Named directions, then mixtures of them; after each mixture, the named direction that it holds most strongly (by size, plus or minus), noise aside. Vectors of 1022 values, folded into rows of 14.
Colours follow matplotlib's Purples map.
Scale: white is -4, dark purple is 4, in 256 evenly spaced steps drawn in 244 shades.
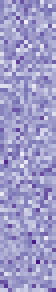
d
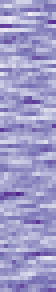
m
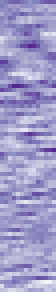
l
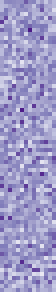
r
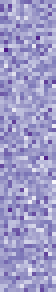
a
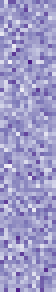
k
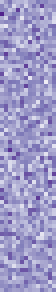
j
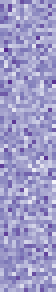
a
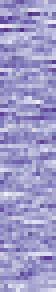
m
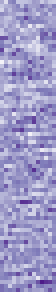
l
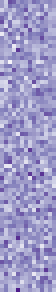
k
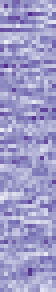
m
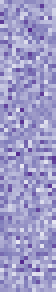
r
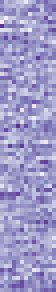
r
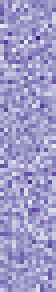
j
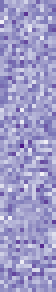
r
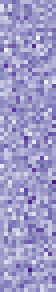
a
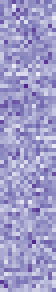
d
